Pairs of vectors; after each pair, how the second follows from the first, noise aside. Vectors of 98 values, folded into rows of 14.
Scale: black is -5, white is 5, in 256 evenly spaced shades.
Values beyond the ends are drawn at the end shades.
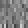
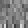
copied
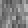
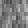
copied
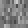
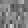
reversed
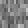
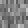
copied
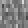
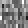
scaled up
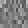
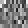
scaled up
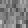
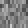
wrapped around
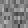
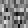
scaled up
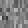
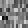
scaled up
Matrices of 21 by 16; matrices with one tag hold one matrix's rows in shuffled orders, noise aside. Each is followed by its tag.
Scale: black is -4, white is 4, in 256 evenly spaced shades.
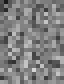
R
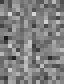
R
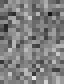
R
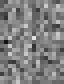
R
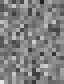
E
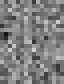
R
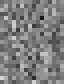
E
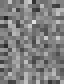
R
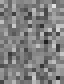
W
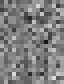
W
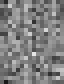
R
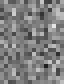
W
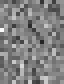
E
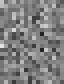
E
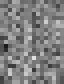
R
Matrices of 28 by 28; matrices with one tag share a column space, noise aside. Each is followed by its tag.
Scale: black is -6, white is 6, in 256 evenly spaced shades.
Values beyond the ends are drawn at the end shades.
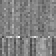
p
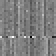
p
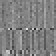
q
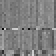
q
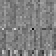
q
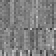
q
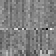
q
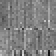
q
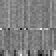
q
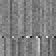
p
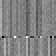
p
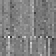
p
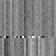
p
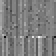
p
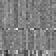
q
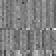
q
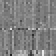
q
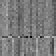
p
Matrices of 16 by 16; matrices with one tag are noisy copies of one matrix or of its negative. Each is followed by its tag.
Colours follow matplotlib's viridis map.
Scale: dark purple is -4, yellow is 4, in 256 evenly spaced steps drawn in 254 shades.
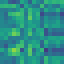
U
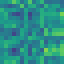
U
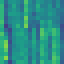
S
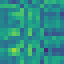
U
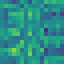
U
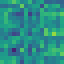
U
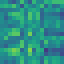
U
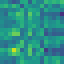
U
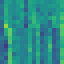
S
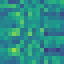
U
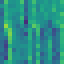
S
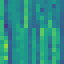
S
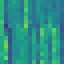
S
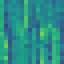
S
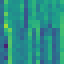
S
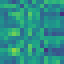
U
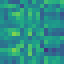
U
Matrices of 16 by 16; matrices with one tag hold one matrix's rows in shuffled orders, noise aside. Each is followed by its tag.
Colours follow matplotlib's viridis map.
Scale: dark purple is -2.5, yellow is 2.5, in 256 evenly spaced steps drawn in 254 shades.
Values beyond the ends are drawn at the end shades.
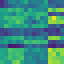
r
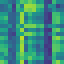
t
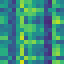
t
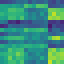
r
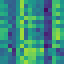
t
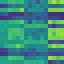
r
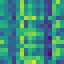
t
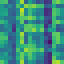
t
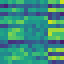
r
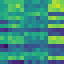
r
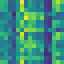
t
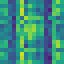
t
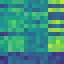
r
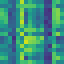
t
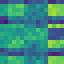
r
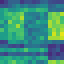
r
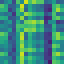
t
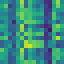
t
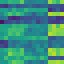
r
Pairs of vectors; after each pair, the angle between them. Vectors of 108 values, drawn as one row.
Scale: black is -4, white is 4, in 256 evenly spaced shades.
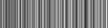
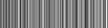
nearly parallel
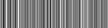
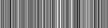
partly aligned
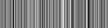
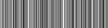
partly aligned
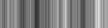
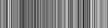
partly aligned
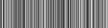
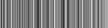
partly aligned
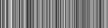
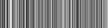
partly aligned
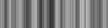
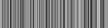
orthogonal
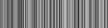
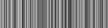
partly opposed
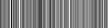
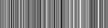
partly aligned
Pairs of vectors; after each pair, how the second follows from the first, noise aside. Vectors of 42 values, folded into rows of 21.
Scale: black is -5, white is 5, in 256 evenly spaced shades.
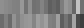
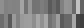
copied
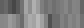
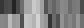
scaled up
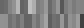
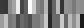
scaled up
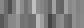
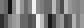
scaled up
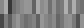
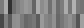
copied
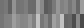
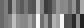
scaled up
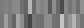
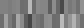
copied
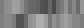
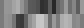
scaled up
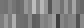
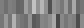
copied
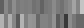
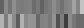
copied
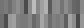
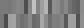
copied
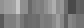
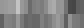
copied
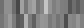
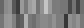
copied
